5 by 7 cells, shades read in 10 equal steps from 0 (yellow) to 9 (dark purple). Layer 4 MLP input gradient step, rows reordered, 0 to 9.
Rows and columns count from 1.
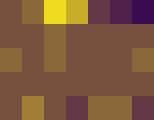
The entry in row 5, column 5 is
5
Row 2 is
6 6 5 6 6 6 6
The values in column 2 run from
4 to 6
